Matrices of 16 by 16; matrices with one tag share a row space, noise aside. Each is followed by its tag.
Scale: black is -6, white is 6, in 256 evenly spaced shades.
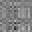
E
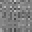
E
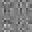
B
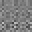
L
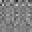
L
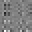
B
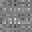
E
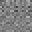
L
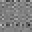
L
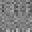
L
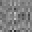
E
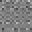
L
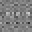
L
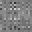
E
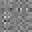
B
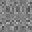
L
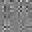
B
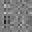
B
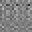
L
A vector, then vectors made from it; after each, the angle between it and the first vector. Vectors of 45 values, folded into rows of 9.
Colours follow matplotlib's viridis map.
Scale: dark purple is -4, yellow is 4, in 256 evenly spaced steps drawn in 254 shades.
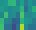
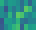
partly opposed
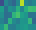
orthogonal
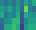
nearly opposite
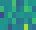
orthogonal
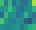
orthogonal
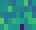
partly opposed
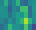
orthogonal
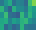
partly aligned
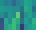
nearly opposite
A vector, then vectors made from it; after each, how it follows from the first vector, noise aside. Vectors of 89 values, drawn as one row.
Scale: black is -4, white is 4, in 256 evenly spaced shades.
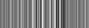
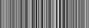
sign-scrambled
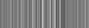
shrunk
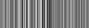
wrapped around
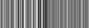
wrapped around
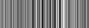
negated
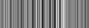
negated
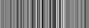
negated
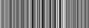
negated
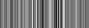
sign-scrambled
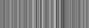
shrunk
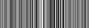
sign-scrambled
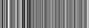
wrapped around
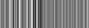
wrapped around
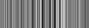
negated
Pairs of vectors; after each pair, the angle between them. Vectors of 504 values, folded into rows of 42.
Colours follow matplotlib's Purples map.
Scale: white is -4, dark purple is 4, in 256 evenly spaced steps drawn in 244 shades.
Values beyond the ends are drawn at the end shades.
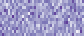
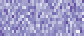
nearly parallel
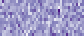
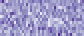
partly aligned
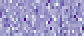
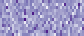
partly aligned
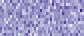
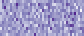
partly opposed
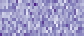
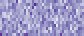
nearly parallel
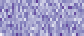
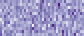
partly opposed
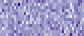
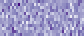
nearly parallel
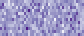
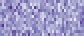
partly opposed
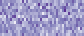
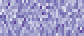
nearly opposite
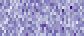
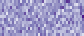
partly opposed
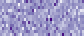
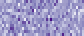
nearly parallel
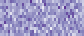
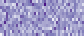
partly aligned
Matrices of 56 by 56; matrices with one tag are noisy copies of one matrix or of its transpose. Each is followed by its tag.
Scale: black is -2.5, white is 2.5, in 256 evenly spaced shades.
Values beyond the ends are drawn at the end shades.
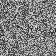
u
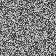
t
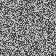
t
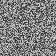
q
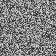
t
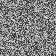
t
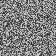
q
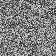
u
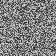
q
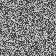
t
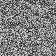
u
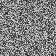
t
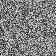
u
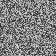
t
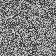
u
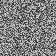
q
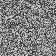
u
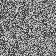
u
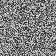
q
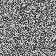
q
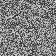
u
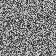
q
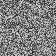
u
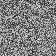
u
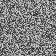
t
